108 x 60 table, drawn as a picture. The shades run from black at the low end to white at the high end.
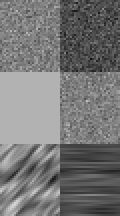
It is made of 3 by 2 panels. Panel 1,1: middling, fine-grained. Panel 1,2: low, fine-grained. Panel 2,1: high, flat. Panel 2,2: middling, fine-grained. Panel 3,1: middling, slanting up to the right, strong in contrast. Panel 3,2: low, streaked across.
